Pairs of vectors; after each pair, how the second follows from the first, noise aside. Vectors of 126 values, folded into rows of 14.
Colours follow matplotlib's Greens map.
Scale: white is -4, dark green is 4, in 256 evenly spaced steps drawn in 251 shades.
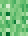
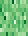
shuffled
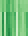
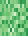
shuffled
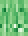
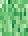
shuffled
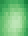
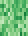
shuffled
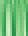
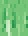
partly zeroed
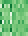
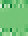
partly zeroed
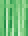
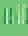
partly zeroed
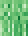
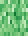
shuffled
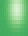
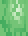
partly zeroed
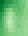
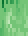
partly zeroed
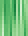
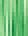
reversed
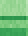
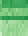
reversed
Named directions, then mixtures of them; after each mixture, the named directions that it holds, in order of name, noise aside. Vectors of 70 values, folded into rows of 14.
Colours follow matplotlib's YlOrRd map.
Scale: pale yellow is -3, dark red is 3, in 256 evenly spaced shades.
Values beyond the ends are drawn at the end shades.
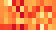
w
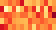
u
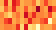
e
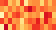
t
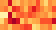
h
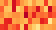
e, u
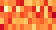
u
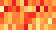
e, t, u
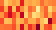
e, w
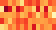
u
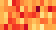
e, h, w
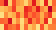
e, t
